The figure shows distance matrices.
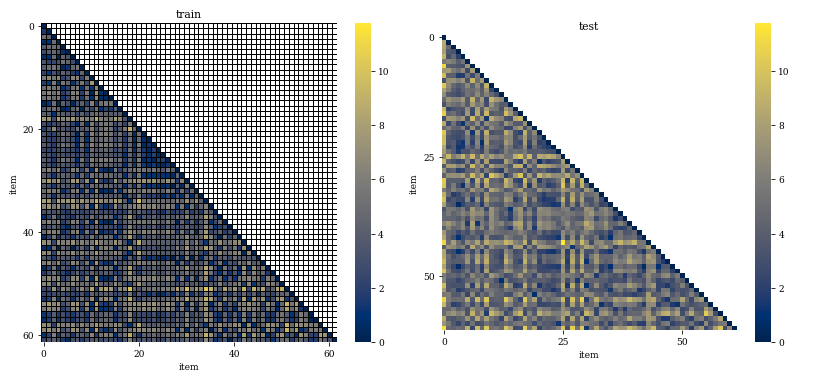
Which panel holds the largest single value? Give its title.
test
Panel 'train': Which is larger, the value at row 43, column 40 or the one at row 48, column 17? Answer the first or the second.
the first
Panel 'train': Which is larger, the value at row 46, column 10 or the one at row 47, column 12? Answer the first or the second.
the second
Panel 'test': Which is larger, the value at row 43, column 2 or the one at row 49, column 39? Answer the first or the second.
the first
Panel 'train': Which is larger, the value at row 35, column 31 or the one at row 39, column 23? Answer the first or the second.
the first
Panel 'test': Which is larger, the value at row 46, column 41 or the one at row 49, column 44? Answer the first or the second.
the second
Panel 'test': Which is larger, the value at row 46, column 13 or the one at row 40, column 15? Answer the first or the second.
the first
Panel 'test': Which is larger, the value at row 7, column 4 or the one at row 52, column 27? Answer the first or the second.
the second
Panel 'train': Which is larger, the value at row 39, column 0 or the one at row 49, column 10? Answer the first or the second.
the first
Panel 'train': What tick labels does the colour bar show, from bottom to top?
0, 2, 4, 6, 8, 10
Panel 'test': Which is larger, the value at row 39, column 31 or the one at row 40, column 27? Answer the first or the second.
the first
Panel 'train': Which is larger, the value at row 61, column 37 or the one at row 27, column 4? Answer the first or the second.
the second
